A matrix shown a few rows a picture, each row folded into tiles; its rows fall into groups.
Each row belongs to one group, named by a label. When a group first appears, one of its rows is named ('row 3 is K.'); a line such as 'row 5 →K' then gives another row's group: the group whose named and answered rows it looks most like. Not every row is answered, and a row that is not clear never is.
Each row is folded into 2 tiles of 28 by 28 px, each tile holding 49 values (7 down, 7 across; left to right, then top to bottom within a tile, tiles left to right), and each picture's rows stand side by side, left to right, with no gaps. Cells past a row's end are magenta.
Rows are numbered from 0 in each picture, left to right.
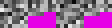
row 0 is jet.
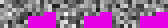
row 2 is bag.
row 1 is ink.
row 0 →ink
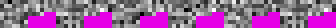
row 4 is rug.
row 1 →bag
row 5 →bag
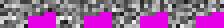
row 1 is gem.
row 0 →gem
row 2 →jet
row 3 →jet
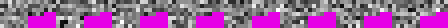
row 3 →gem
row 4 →ink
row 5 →jet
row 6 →bag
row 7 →jet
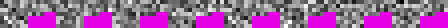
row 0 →bag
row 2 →rug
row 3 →jet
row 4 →bag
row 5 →rug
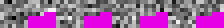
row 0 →ink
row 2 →gem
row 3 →rug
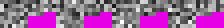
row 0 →jet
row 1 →rug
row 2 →rug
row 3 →jet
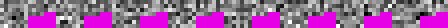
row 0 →rug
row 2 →jet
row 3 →jet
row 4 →bag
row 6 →rug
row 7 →ink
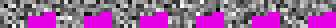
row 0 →bag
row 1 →rug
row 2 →bag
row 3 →gem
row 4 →ink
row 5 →bag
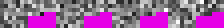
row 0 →bag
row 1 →jet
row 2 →ink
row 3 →rug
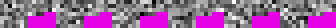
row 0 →gem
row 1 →jet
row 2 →ink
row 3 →ink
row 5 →bag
